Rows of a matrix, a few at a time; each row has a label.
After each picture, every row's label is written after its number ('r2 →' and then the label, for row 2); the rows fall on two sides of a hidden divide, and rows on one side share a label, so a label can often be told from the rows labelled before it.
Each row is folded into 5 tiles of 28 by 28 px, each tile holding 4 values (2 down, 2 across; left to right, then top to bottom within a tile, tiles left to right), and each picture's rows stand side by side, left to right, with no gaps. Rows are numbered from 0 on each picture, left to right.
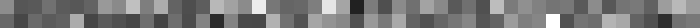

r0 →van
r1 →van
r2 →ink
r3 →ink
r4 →van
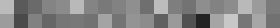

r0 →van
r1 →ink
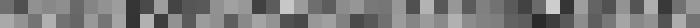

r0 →ink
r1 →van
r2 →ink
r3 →van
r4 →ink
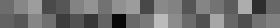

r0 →van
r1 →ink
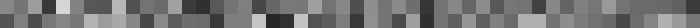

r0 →ink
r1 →ink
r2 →ink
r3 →ink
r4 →ink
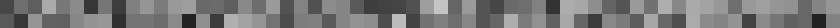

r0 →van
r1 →ink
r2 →ink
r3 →ink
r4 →van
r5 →van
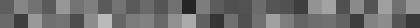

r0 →ink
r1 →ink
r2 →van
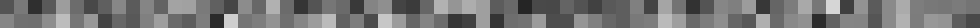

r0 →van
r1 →ink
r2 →ink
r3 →ink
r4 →ink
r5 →van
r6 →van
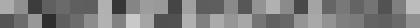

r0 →ink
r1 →van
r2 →van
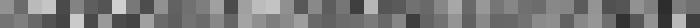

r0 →van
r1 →van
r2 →ink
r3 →ink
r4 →ink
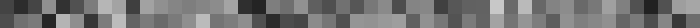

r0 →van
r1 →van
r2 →ink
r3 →van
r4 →van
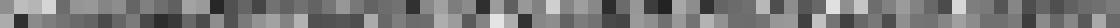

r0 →van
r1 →ink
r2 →ink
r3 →van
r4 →ink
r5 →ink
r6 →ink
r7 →ink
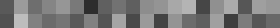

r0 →ink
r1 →van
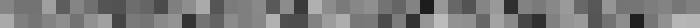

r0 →van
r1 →ink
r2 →van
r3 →van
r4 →ink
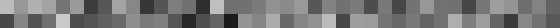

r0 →van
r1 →van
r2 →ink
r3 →van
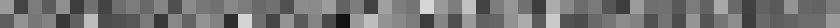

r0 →ink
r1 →van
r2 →ink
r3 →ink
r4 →van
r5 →ink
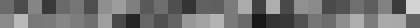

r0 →van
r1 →van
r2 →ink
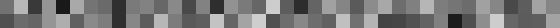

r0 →van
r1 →ink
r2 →van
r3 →van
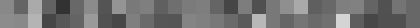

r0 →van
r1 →ink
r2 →van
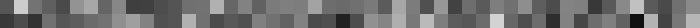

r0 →ink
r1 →van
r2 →ink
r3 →van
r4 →ink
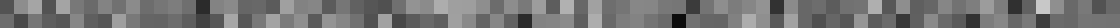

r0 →ink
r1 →ink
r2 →van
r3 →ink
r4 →van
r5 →ink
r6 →ink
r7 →ink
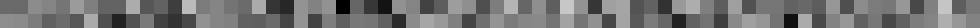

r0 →van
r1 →van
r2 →van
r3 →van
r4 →van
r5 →van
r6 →ink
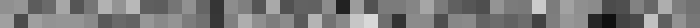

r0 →van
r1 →ink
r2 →van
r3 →van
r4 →ink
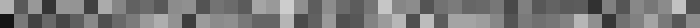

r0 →ink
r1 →van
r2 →ink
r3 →van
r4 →van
